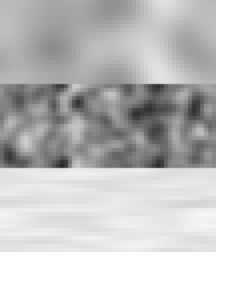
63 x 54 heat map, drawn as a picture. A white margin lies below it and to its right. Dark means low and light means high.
The table splits into 3 rows of 1 panel. Panel 1,1: high, smooth. Panel 2,1: middling, blotchy, strong in contrast. Panel 3,1: very high, streaked across, faint in contrast.
